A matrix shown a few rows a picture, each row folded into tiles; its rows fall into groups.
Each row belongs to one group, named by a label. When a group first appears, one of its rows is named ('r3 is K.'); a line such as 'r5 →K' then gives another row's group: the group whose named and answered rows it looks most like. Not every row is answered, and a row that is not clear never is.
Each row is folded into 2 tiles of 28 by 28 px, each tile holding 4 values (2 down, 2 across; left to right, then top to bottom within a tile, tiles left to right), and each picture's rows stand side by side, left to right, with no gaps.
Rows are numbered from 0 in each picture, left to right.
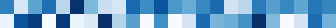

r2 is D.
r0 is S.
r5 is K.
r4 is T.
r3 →K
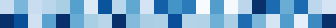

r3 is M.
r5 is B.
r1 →M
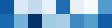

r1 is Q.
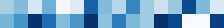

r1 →T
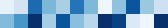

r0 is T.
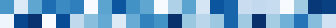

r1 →M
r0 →S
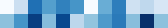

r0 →T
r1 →M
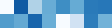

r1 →K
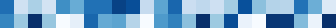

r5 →B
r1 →K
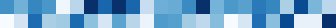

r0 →K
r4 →K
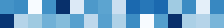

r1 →Q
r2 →D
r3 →M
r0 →M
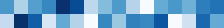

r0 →S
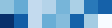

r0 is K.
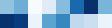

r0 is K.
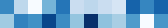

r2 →D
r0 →Q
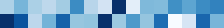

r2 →Q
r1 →B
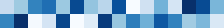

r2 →Q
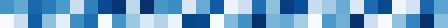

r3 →S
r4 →T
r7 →T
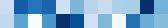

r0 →D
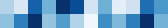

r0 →T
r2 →T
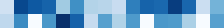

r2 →D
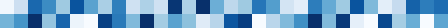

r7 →D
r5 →T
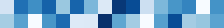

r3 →M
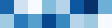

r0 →Q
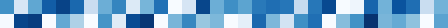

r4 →K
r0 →S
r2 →S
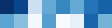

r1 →K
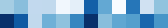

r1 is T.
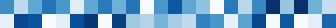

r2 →M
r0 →S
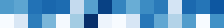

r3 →D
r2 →K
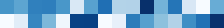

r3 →Q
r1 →S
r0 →K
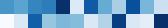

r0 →K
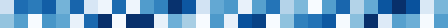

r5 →Q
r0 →D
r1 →B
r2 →S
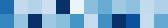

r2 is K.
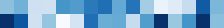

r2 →B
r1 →K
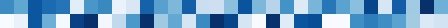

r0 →K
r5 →S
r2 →T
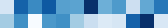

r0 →D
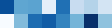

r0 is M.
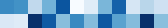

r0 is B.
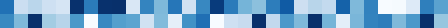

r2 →Q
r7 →T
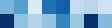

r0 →M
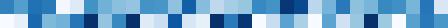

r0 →K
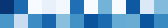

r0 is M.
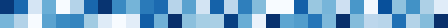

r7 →B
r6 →M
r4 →B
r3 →M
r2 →K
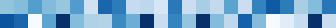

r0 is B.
